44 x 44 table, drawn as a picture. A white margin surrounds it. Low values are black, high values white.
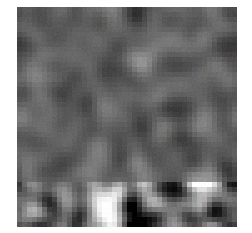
The ninth with the highest average is the bottom middle. Neither half mirrors the other. The values are skewed, with a long tail toward high values. The top part is calmer, up to a seam about 80% of the way down.
